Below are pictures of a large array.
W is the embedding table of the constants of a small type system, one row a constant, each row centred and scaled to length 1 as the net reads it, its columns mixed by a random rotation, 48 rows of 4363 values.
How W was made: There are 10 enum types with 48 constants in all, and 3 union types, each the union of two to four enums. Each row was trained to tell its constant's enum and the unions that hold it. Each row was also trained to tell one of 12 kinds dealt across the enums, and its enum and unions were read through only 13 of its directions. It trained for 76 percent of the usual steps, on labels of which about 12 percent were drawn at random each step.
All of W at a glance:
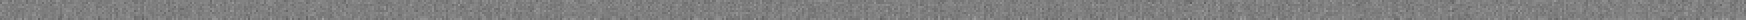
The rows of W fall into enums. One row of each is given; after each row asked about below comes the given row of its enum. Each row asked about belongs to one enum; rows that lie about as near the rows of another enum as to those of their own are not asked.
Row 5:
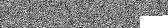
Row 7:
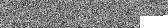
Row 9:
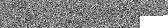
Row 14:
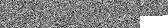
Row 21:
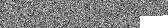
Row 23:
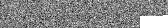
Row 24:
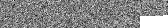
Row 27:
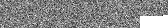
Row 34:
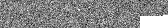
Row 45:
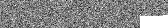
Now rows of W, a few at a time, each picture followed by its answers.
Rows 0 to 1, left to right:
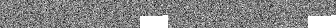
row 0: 23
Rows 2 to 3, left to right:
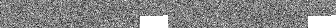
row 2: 9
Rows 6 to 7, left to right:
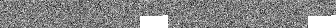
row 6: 5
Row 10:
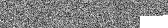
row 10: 34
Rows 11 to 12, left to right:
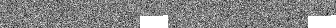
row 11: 27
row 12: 27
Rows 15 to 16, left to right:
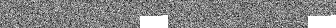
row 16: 34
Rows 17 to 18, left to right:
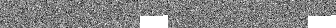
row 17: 24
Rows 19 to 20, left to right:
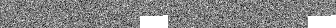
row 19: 5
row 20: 24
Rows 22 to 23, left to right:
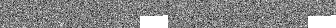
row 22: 24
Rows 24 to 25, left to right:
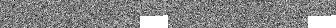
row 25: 27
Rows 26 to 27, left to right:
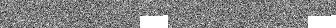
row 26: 5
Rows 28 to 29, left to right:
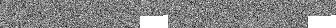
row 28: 7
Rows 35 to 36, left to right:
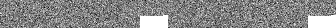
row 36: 45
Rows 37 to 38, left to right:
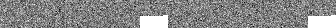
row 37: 7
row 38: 34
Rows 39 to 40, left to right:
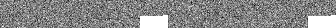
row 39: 24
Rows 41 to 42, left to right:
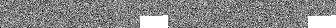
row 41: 45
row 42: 45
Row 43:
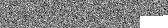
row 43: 27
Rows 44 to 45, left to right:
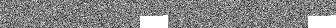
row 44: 45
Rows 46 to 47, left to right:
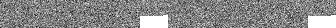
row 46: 45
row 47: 27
